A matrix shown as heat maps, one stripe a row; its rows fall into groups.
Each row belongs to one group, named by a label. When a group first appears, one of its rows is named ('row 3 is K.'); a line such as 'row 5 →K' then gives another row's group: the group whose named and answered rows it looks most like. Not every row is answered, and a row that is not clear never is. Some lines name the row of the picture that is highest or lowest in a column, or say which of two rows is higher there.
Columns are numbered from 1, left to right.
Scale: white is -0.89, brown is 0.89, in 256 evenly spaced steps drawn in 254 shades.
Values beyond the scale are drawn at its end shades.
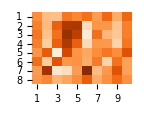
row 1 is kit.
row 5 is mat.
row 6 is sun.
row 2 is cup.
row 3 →cup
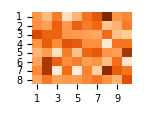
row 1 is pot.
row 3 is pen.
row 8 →mat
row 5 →mat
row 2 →sun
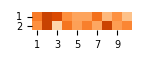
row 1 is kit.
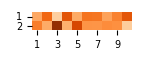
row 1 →mat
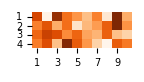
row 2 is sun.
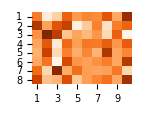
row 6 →mat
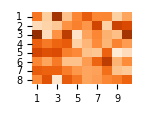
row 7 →pen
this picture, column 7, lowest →5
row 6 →pot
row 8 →mat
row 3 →kit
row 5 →pen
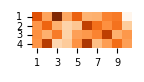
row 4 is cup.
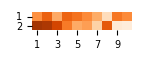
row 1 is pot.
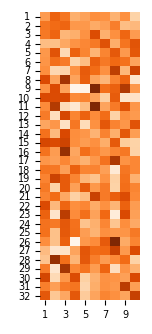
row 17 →pot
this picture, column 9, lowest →10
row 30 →kit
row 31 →sun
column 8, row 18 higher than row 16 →No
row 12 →sun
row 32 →kit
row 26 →pot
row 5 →mat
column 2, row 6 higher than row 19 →No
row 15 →pen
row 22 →sun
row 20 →sun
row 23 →sun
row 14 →sun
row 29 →sun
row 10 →pen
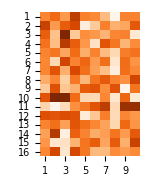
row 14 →mat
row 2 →kit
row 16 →mat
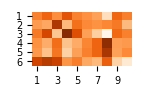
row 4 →pot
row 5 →pot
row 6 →pen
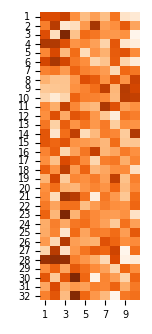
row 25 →mat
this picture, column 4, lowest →2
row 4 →pen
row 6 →pen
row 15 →pen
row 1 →pen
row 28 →pen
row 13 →sun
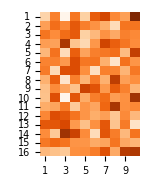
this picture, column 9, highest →16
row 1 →mat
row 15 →pen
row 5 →mat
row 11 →pot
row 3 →kit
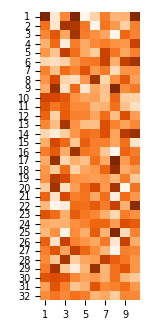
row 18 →pot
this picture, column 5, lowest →1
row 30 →pen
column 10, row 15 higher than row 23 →No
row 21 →sun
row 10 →pen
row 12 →sun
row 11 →pen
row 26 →sun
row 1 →kit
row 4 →mat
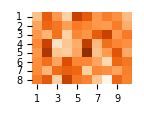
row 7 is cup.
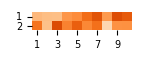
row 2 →sun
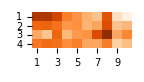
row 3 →pot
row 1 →pen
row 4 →pen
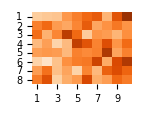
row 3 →cup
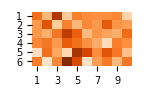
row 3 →cup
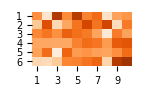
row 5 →mat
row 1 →sun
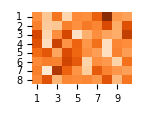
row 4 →sun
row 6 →cup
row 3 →kit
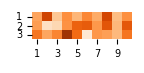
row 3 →cup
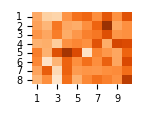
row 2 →pot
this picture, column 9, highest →4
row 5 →cup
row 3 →pot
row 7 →mat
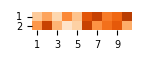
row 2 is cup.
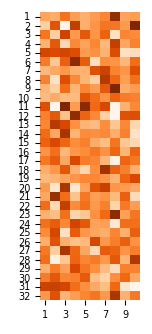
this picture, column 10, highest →2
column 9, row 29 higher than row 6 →Yes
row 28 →kit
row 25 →mat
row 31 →pen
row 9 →pot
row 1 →pot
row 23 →pot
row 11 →sun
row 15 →pen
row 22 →sun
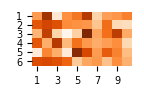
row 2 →pen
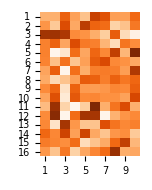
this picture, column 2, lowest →5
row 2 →sun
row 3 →pen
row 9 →mat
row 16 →pot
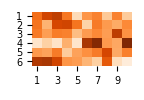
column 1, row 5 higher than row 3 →No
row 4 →mat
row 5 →pot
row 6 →pen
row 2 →cup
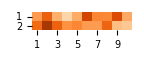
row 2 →pen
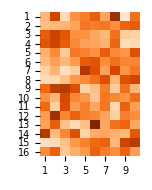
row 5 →mat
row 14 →kit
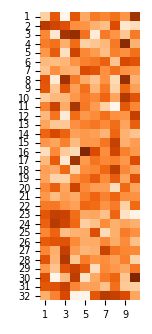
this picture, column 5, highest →16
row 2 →pen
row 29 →cup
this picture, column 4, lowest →32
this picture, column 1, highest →2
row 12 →mat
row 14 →pen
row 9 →sun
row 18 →pot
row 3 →cup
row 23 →pen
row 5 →mat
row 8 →sun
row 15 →pot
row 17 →mat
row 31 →pen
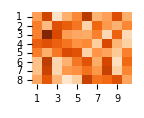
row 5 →cup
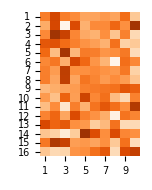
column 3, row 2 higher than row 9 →No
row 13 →pen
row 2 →mat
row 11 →mat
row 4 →pen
